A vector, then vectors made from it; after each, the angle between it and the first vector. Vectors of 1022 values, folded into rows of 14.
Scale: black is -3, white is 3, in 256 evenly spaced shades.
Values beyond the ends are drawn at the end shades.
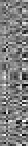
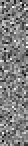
orthogonal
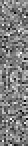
partly opposed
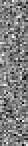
partly aligned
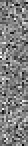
partly aligned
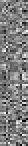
nearly opposite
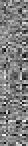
nearly parallel
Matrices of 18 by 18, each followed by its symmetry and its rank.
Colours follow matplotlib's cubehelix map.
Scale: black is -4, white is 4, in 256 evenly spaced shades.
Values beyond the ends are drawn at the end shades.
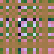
symmetric, rank one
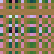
neither, rank one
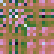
symmetric, rank three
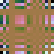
symmetric, rank one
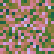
neither, full rank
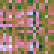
neither, rank three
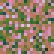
neither, full rank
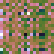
neither, rank three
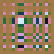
symmetric, rank one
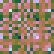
symmetric, rank three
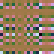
neither, rank one
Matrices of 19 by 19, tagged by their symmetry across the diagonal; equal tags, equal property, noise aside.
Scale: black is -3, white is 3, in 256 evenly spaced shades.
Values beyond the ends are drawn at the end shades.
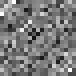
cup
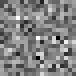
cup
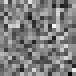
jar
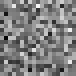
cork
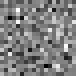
cork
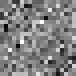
cup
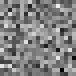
jar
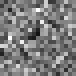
cup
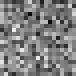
cork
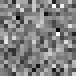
jar
